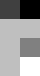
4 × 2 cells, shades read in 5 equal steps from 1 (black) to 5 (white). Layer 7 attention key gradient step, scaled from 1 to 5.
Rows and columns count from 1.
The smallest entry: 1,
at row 1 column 2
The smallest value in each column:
2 1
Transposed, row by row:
2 4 4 4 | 1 4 3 5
